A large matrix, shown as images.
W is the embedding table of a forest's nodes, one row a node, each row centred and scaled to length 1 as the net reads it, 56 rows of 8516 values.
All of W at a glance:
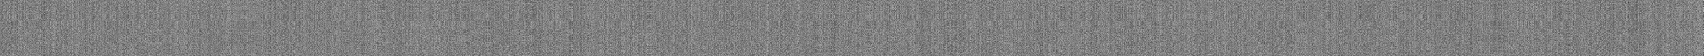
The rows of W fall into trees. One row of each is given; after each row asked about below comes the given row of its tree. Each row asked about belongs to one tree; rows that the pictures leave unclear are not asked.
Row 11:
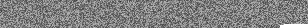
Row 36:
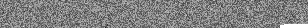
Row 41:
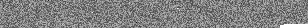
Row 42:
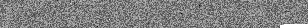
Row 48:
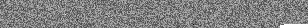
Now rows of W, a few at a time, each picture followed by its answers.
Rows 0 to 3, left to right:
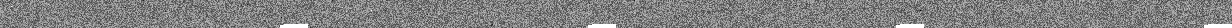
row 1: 48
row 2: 48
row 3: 36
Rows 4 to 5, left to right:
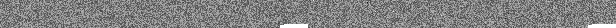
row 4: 41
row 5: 41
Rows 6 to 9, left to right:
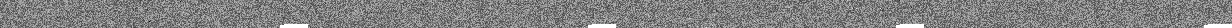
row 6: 48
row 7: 48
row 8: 41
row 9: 48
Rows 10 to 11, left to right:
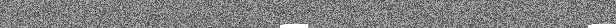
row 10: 42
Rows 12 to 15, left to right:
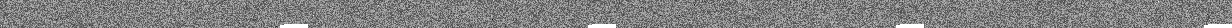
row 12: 48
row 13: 11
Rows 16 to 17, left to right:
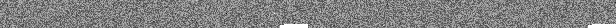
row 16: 48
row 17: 48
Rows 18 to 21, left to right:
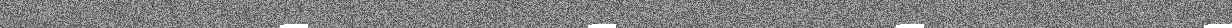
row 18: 48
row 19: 11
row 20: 48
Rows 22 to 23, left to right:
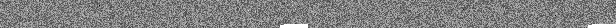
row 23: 41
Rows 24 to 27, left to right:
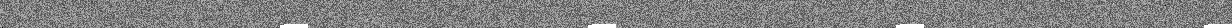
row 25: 41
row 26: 11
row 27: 41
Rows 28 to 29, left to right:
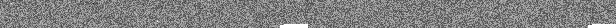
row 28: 41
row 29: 48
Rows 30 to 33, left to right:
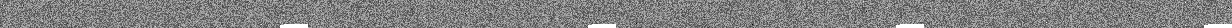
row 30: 42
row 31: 42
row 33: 11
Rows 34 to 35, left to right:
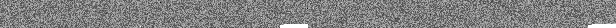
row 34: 42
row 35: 41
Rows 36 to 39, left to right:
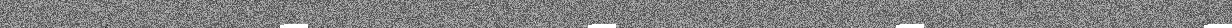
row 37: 41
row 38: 41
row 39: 41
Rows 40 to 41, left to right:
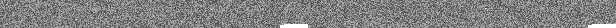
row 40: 36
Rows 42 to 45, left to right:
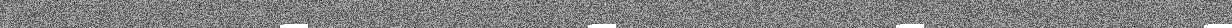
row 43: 42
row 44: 11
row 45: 11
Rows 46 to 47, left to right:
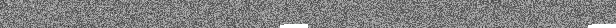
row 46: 48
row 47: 41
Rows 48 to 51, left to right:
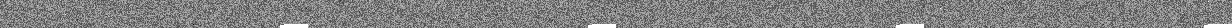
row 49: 11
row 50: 41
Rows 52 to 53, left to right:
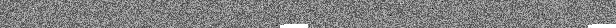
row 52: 36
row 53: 11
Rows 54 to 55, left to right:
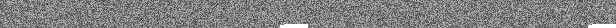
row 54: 48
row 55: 36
